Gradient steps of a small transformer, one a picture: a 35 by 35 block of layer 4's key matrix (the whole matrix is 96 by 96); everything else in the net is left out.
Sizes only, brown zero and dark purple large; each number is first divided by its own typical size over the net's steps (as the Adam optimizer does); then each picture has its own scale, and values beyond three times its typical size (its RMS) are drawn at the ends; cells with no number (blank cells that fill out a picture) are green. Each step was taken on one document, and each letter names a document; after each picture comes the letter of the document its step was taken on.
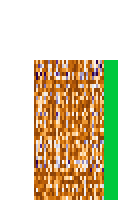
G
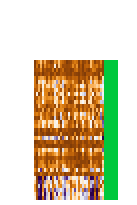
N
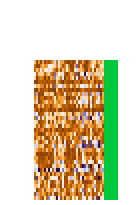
G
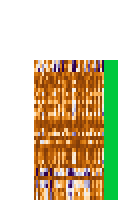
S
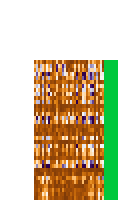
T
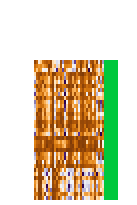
S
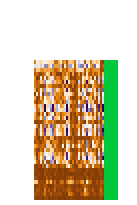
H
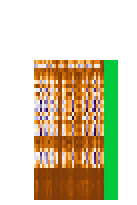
H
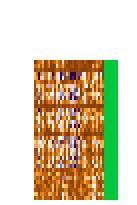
G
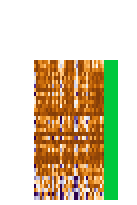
N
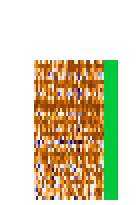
G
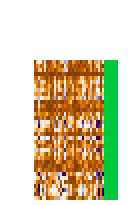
N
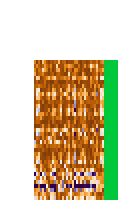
S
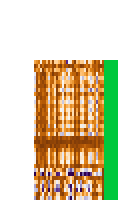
S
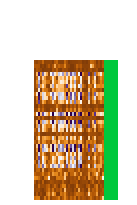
G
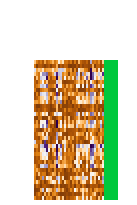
G
